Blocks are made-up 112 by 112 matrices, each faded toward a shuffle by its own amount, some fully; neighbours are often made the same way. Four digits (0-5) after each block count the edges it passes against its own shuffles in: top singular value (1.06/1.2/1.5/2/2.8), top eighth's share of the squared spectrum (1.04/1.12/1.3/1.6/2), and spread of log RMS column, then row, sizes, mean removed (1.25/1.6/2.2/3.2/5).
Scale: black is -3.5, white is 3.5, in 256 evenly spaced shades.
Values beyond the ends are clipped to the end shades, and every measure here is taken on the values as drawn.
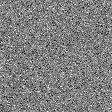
0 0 0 0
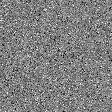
0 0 0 0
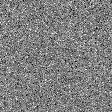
0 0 0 0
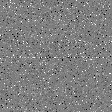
3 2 0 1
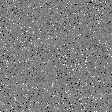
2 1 0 0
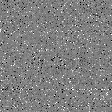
3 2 0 1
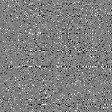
4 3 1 2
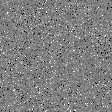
0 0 0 0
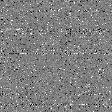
2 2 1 2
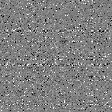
4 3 1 2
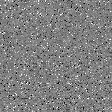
3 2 0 1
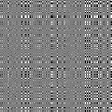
5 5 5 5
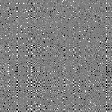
5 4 3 3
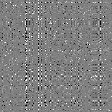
5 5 3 3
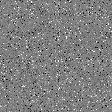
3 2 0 0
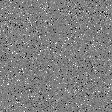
2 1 0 0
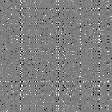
5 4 3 3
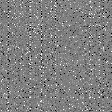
4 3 2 2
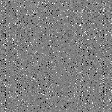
4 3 2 1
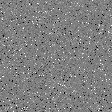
2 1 0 0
